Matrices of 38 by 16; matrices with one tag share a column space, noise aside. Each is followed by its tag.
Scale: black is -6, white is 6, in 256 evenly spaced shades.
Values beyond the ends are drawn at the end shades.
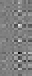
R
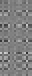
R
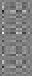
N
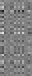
N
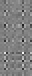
R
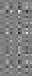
N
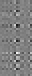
R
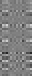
R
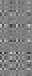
R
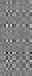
R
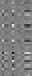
R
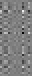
N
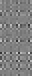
R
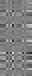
R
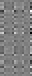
N
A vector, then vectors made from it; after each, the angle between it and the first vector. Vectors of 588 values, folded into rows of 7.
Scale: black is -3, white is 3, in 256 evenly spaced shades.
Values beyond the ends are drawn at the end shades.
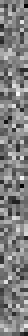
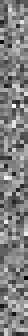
partly aligned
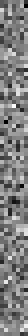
nearly parallel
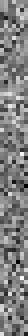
orthogonal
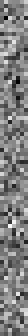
orthogonal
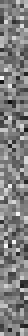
partly opposed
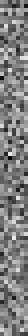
partly aligned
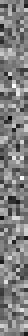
nearly parallel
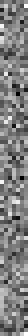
nearly opposite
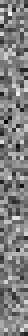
nearly parallel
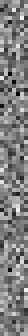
partly opposed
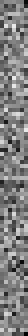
partly aligned
